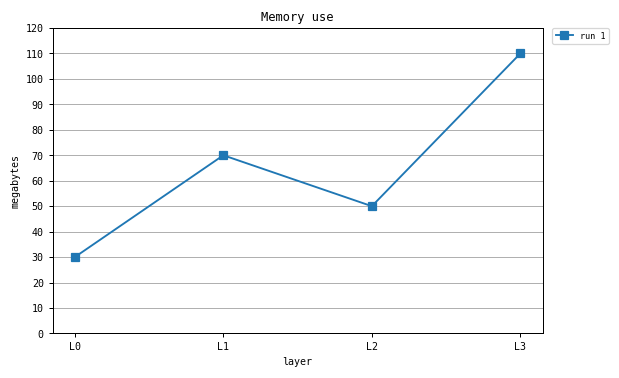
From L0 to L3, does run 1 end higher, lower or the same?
higher
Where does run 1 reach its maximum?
L3
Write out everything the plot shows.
Title: Memory use
x-axis: layer, ticks L0 L1 L2 L3
y-axis: megabytes, ticks 0 10 20 30 40 50 60 70 80 90 100 110 120
Legend: run 1
Values:
run 1: 30 70 50 110
